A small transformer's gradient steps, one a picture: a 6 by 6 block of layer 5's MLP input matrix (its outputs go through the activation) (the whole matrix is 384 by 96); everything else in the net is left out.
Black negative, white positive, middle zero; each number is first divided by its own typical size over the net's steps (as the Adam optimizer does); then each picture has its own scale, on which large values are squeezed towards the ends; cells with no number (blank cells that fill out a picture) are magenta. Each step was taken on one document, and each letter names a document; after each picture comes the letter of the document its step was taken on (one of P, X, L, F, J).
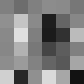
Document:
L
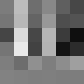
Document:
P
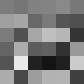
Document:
L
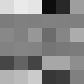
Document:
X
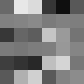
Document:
X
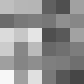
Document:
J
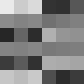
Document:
X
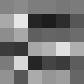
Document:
L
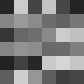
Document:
X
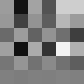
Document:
P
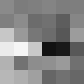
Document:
J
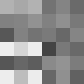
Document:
J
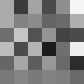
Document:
P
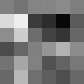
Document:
L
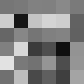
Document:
L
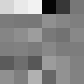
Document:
X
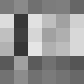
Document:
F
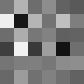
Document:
P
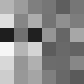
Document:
J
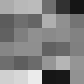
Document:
X
